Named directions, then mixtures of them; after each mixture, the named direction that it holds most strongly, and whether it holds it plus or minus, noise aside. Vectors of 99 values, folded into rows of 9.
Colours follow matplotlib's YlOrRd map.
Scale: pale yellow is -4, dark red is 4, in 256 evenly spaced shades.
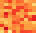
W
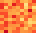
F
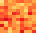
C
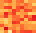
W, plus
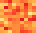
W, plus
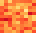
C, plus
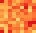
F, minus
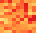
W, plus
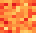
W, minus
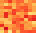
W, plus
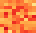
W, plus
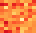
F, plus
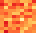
F, plus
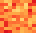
F, plus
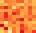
C, plus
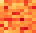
C, plus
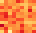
C, plus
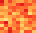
C, minus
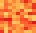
W, minus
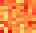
C, minus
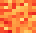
W, minus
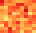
C, minus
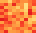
F, plus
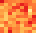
C, minus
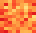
W, minus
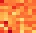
C, minus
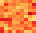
W, minus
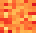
W, minus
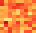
C, minus
